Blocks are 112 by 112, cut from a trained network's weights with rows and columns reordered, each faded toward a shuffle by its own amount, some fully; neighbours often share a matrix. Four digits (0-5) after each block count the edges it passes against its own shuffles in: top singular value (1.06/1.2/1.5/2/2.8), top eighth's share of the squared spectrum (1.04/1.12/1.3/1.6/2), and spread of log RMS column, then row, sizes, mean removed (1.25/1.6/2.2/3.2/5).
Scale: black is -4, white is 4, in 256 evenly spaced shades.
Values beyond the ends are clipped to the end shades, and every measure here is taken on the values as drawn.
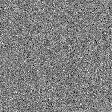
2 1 0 0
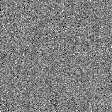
3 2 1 1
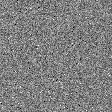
0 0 0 0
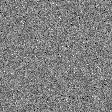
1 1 0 0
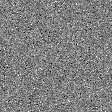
0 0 0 0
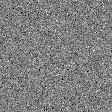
0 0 0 0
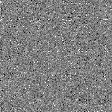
3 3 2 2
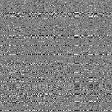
5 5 1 4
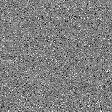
3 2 0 2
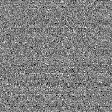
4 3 1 2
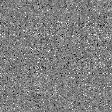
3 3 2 2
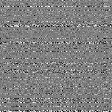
4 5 1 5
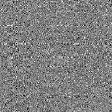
4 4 2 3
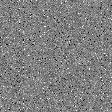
2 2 1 0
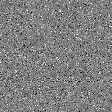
2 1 0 1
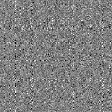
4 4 3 2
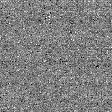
3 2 1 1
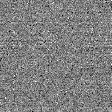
3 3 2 1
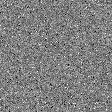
0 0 0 0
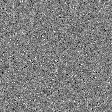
0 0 0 0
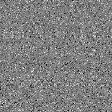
3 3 0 2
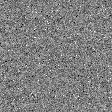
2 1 0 0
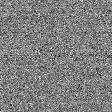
3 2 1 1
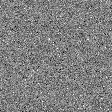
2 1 0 0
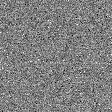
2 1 0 0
